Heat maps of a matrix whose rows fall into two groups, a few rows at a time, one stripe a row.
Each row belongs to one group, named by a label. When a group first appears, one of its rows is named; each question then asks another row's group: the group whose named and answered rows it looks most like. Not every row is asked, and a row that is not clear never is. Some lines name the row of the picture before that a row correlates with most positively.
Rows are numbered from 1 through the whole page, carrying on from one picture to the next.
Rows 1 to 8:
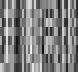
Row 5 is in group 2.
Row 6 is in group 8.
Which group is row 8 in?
8
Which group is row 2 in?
8
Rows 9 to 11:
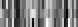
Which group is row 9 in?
2
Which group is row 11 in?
2
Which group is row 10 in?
2
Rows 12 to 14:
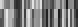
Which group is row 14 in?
8
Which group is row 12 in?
8
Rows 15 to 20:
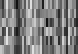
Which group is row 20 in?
8
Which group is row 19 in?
8
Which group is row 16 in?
2
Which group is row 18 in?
2
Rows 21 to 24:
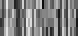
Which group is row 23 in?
8
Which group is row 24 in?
8
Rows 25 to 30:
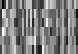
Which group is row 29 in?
2
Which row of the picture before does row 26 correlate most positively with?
23
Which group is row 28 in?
8
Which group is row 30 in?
2
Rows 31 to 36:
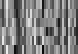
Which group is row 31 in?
8
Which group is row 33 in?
2
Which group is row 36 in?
8
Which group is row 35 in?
2
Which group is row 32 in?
8
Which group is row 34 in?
8
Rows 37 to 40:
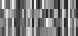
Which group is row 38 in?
8
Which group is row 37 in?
2
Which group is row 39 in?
2
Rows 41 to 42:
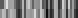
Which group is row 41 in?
8
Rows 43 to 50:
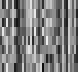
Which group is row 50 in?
8
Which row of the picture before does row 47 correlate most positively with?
41
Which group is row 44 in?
2
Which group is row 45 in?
2
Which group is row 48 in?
2
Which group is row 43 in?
2
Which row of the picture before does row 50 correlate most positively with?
41
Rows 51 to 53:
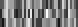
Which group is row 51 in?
8
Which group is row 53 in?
2
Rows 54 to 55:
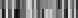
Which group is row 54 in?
2
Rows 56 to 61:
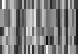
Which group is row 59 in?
8
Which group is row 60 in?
8
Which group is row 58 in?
2
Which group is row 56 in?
8
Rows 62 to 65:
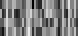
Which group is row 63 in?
2
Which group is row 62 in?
2
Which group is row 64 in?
8
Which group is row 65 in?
2
